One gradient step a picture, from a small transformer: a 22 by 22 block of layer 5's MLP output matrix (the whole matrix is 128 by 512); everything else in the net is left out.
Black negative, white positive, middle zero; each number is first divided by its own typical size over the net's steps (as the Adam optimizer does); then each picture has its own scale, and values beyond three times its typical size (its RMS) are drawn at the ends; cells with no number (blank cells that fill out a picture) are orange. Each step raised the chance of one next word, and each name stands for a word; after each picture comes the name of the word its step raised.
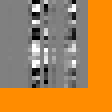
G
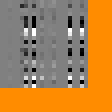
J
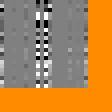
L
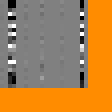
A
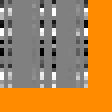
J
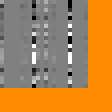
A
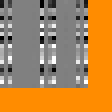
A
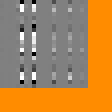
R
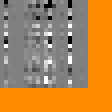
A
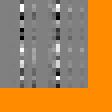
G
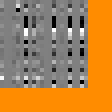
J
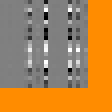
G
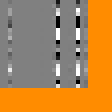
J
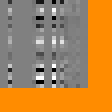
R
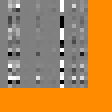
J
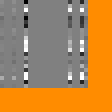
R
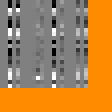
J
